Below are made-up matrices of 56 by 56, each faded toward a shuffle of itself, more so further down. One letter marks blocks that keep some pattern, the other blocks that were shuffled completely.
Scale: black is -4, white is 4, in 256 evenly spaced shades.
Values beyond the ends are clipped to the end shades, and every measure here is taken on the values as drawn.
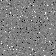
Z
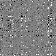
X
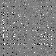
X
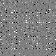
X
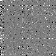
X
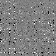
X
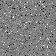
Z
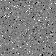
Z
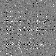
X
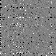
X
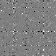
X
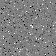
Z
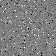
Z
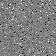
Z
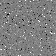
Z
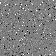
Z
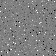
Z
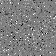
Z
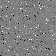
Z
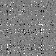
X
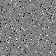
Z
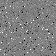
Z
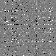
X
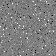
Z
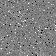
Z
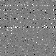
X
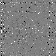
X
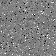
Z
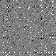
X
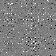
X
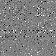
X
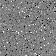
Z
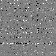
X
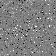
Z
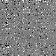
X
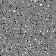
Z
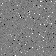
Z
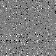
X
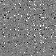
X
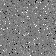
Z
